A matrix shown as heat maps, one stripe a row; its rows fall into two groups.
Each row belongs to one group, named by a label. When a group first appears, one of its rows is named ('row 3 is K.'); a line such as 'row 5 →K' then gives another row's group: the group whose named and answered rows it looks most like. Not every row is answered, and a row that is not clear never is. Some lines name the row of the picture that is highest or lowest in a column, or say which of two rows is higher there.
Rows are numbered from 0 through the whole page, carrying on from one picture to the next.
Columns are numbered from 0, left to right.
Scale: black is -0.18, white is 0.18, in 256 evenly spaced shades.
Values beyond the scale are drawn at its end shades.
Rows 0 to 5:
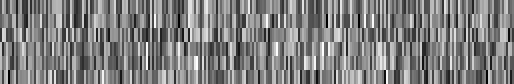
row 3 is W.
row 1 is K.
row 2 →K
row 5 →W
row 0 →K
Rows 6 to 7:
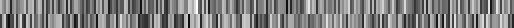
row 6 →W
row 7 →K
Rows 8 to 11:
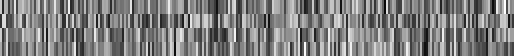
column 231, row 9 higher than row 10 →No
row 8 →W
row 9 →K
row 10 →W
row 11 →W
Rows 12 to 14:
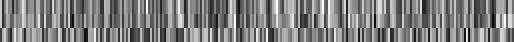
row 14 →K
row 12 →W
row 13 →W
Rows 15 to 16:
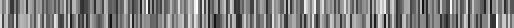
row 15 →W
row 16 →W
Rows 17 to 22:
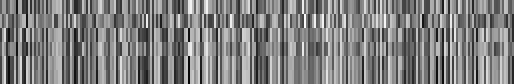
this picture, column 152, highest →18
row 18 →W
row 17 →K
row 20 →K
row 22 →K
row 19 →K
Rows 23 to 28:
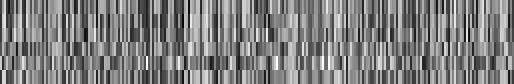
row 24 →K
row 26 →K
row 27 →W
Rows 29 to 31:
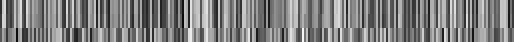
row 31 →K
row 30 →K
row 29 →K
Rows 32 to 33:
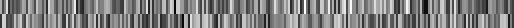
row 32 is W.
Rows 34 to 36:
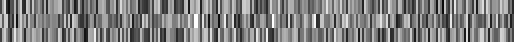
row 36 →K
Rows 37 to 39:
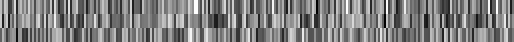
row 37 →W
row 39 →K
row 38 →W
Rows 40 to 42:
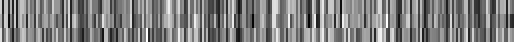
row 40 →W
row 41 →W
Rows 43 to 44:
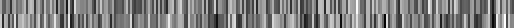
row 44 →W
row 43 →W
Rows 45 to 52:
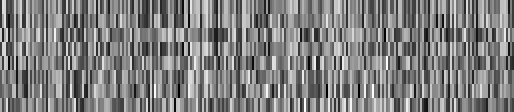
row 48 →K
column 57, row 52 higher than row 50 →No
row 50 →K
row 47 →W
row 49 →W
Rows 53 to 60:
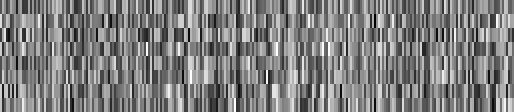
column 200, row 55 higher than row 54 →Yes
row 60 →W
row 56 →W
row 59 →W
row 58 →K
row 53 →K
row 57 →K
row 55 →K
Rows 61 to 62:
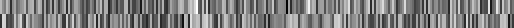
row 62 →K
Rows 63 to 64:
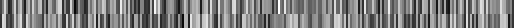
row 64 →K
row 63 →K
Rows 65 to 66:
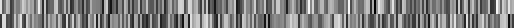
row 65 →W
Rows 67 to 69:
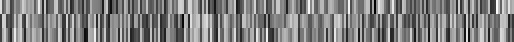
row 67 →W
